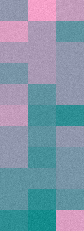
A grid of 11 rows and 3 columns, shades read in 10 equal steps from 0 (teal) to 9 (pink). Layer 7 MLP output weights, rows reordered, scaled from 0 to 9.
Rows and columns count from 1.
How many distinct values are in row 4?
3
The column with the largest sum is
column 1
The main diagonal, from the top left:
5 6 5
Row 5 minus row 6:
-1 1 4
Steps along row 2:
down down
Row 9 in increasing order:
3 3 4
